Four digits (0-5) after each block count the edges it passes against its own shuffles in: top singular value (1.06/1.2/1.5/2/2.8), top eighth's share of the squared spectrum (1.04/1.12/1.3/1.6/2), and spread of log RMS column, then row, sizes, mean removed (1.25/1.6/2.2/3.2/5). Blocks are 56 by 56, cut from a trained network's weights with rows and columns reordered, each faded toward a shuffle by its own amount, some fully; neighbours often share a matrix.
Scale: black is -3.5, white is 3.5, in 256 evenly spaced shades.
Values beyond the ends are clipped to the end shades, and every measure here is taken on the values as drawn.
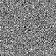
3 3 1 1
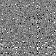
3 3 1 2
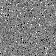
0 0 0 0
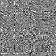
3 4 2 2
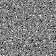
0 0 0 0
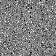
2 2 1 0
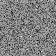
0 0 0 0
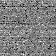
3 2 0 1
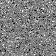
1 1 0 0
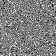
1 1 0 0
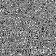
3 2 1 1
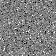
1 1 0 0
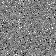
0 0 0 0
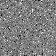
1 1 0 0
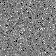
2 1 0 0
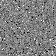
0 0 0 0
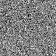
0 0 0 0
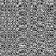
4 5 3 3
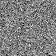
2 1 0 0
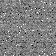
1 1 0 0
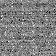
2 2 0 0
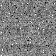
1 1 0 0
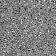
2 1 0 1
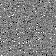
2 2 0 1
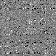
3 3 0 2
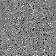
2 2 1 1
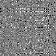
3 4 2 2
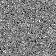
0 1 0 0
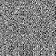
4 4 2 1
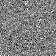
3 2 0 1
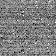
3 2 1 0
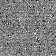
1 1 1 0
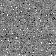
1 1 0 0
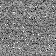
1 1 0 0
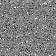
0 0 0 0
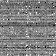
4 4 2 2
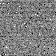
1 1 0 0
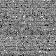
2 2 0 0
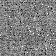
1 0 0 0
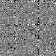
3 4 2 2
